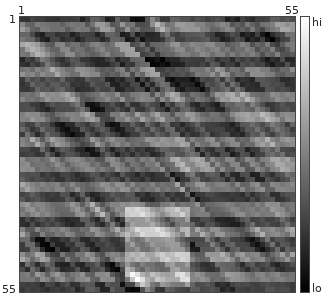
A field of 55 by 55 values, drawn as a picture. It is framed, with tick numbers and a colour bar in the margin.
Overall the values sit about 40% of the way up the scale. There is no overall slope. An odd patch, higher than its surroundings, sits in the bottom middle. The bottom middle is the ninth with the highest average. Horizontal stripes repeat 12 times down the table.
